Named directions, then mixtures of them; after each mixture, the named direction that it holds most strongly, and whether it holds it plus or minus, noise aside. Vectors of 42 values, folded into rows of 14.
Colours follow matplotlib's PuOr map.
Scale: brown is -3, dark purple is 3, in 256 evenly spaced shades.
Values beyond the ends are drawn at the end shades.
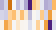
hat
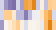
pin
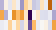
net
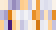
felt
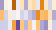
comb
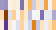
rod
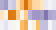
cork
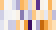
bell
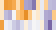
pin, minus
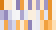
bell, plus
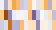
felt, minus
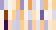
rod, plus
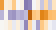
cork, minus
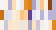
net, plus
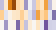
comb, plus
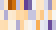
hat, plus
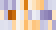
cork, plus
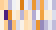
rod, minus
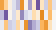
bell, plus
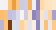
felt, minus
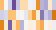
felt, plus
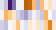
pin, plus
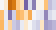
pin, minus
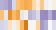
cork, plus
